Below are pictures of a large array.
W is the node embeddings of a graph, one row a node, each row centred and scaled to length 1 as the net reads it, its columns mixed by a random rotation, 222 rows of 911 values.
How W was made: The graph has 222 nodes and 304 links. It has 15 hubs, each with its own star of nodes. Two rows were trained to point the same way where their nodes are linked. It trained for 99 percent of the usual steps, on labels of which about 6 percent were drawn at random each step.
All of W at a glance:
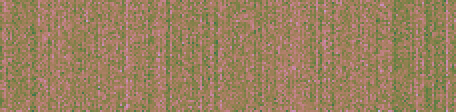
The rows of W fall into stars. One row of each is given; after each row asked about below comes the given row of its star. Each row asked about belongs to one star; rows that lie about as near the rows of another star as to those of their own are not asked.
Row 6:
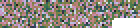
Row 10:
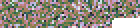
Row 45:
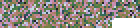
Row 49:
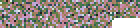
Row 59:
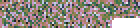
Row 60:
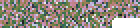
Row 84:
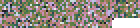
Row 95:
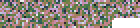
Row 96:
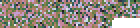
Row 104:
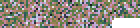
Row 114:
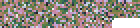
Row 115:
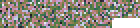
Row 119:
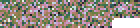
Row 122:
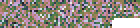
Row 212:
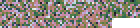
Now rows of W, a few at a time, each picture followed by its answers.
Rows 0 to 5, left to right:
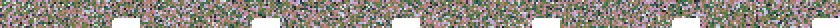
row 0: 114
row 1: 60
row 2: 115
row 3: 84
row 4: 59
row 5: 10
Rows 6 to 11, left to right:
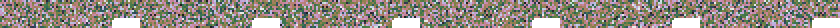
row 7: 6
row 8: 10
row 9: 119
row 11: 60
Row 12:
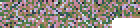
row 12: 119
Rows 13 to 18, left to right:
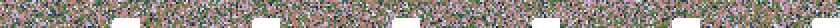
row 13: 212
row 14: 104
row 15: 115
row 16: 84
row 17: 95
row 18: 60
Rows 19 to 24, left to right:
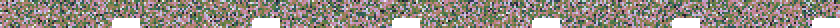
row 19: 114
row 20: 212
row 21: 96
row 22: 59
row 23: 95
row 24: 59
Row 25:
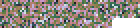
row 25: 122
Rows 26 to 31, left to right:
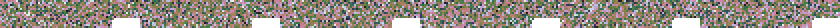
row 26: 212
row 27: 49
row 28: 114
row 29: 114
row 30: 45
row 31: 84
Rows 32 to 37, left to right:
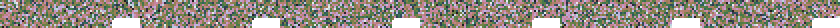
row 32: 114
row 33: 114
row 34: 122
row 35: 122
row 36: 114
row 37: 49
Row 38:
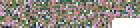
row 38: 6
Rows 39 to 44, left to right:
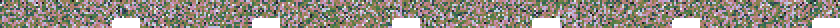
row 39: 104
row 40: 49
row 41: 122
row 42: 49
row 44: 45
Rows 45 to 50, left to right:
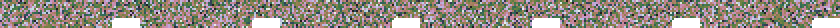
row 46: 104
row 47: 60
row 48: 119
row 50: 114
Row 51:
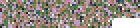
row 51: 59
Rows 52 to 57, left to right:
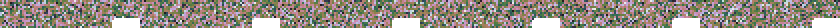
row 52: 84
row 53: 45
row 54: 6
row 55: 119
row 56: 212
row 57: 45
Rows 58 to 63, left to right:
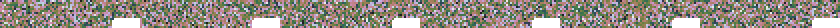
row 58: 6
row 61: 104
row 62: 119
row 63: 96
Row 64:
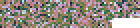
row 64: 115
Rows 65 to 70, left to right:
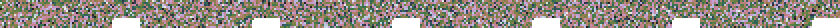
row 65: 96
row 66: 10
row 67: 115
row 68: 59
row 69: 114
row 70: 96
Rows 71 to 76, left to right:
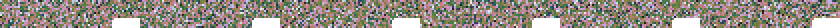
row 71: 84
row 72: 114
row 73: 114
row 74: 114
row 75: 60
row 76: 96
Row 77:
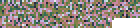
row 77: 115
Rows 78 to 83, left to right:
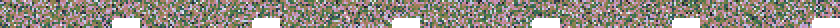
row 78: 95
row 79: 60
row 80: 84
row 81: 119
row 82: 114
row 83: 104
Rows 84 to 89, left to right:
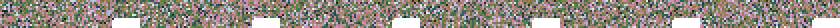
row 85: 104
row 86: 212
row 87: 104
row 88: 104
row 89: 96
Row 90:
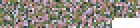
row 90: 84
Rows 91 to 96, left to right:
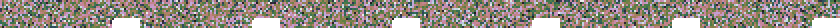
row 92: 119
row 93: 114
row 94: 212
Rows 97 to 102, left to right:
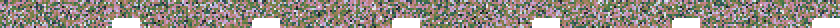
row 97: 115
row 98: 122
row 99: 212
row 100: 104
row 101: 10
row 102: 122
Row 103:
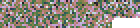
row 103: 59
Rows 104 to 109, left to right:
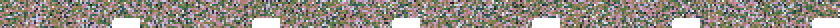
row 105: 95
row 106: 104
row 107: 59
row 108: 95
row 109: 119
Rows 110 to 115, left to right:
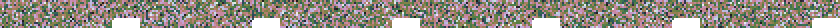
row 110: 212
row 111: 119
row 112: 45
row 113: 84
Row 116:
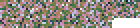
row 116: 45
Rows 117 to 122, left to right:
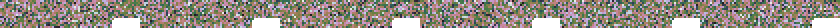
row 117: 10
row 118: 212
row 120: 60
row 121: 114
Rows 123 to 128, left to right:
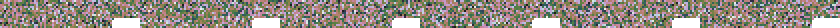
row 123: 84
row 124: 115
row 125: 95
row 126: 6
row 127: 115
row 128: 96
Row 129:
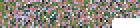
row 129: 115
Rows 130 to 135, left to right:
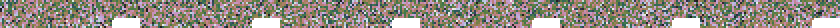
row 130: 59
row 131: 114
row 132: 119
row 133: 212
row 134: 59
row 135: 49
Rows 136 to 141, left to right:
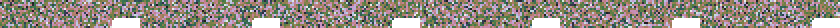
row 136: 59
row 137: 122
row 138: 10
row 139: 122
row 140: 84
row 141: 84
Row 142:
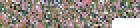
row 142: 10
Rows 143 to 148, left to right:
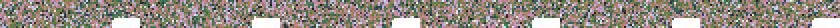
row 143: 104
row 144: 104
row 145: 6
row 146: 84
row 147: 45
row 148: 212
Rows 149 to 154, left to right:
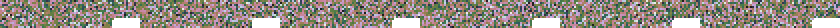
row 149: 6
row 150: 49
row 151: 104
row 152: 6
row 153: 10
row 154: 119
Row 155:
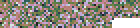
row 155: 45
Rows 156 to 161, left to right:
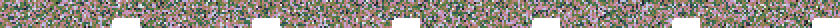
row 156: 212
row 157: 104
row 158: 104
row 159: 49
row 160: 60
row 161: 122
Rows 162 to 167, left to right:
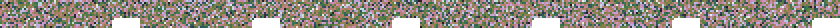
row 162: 60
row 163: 60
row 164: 45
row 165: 60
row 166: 95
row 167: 122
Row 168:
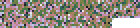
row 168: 49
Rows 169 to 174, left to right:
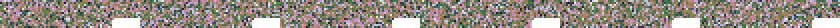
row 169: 84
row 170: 95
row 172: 95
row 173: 60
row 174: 96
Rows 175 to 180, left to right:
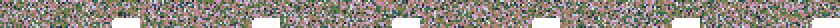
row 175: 60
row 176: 114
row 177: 95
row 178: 59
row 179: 84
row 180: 60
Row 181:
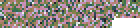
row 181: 96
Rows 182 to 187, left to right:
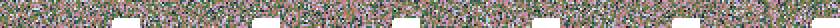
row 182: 212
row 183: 49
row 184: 59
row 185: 84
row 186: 212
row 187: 119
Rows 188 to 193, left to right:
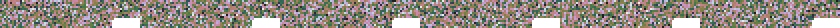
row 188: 115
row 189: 59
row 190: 45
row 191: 212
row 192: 95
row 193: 212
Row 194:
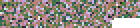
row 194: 84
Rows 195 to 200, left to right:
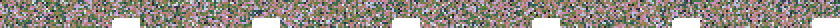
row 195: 122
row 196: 49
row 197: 45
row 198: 104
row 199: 122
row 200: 119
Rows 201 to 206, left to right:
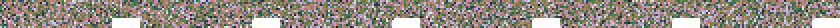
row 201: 49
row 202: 60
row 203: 119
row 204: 114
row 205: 49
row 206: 45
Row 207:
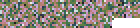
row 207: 95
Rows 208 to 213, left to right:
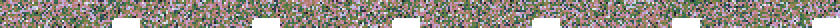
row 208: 45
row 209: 45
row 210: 10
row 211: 6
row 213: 115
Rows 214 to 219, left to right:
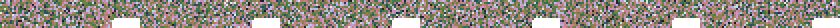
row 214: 84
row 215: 104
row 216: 49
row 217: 95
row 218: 84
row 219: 104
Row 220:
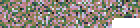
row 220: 10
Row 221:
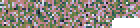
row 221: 59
